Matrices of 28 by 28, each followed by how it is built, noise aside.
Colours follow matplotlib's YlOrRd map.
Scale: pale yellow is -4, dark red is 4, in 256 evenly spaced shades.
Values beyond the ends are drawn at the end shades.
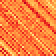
Toeplitz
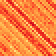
Toeplitz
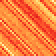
Toeplitz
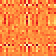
low rank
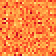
low rank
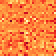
low rank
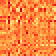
low rank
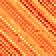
Toeplitz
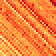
Toeplitz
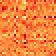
low rank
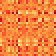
low rank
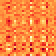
low rank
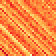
Toeplitz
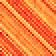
Toeplitz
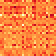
low rank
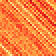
Toeplitz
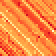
Toeplitz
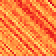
Toeplitz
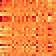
low rank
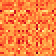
low rank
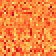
low rank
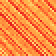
Toeplitz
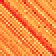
Toeplitz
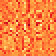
low rank
